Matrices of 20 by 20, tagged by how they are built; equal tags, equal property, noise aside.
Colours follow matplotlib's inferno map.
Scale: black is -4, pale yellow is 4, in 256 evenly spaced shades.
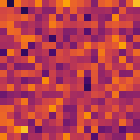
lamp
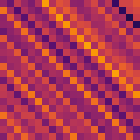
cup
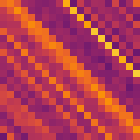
cup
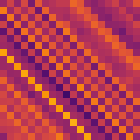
cup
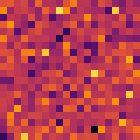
lamp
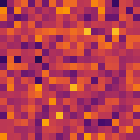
lamp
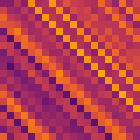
cup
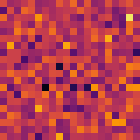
lamp
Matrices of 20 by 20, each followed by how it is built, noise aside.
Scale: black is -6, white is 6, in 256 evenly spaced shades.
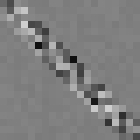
banded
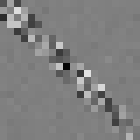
banded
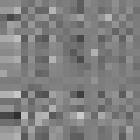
low rank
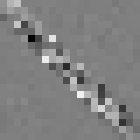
banded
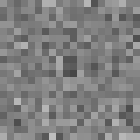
low rank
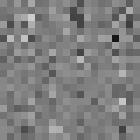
low rank
